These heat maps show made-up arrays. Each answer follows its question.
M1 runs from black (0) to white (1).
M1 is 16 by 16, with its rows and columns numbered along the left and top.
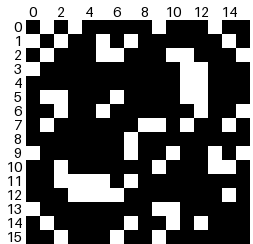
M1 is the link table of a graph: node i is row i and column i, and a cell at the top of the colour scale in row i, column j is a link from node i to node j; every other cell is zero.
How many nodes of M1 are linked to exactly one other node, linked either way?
1
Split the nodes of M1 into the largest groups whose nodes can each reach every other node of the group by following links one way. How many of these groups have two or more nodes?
1
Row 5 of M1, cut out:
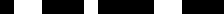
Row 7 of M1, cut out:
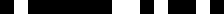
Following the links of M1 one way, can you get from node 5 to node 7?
yes
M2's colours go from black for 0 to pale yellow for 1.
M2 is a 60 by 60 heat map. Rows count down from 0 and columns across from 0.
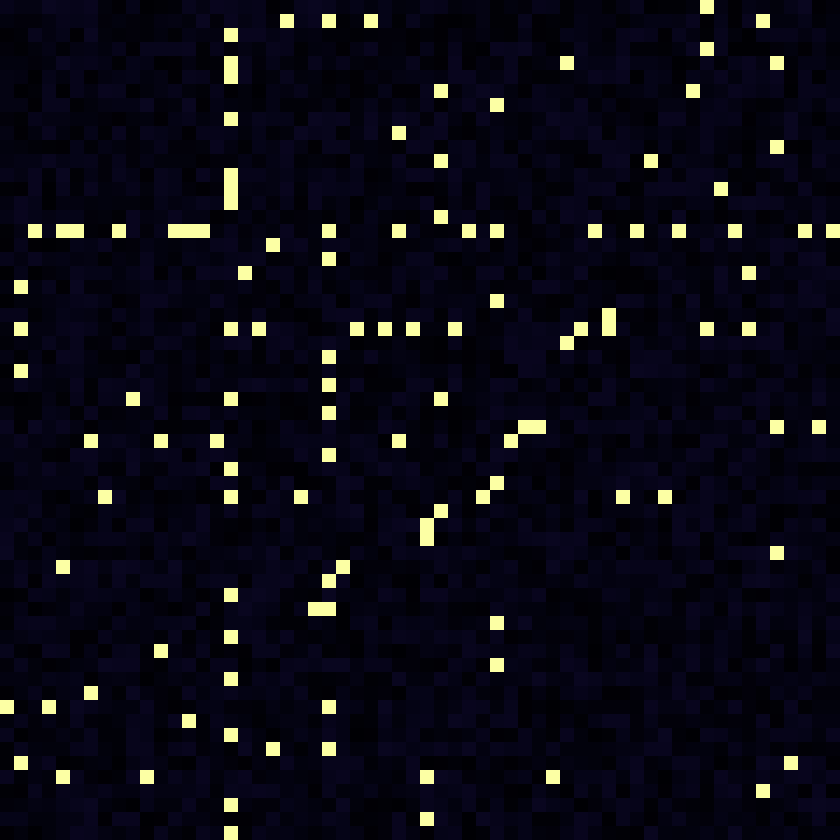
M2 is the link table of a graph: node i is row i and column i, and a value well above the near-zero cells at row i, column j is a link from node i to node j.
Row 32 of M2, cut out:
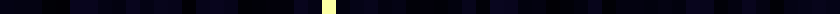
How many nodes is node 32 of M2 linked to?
1
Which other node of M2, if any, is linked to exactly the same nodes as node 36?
node 15
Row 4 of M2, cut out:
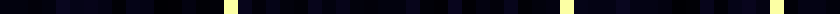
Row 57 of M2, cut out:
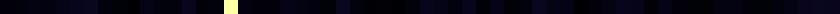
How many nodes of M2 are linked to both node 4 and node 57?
1
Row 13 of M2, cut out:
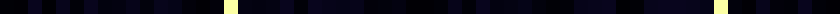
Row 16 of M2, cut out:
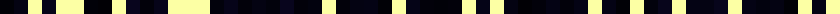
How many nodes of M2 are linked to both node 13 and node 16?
0
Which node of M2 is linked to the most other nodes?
node 16
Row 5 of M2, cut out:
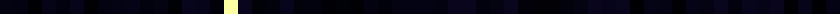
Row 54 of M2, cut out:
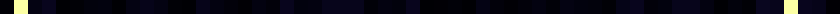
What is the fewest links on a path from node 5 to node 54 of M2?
4
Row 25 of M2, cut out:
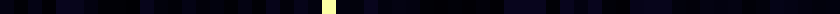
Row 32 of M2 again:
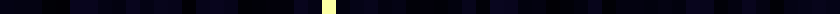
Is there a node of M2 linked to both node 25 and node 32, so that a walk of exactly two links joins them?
yes
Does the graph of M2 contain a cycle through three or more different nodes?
no
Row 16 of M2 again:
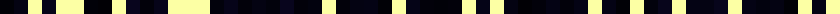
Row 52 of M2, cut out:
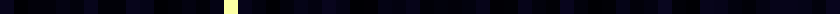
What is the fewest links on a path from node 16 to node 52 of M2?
1
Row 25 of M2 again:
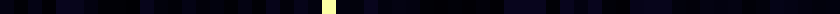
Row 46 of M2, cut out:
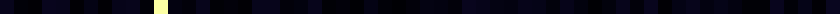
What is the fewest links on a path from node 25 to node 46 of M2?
6
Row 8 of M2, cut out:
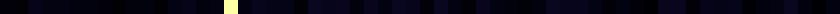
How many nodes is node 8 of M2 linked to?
1
